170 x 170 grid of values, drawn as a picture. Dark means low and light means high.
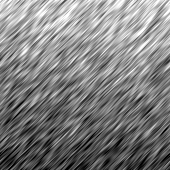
Grain: diagonal, up to the right. Slope: up to the top. Average level on the scale: 50%.
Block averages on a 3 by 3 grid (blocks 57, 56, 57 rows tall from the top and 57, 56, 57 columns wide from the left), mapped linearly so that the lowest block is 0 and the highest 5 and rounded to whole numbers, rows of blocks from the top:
555 / 222 / 000
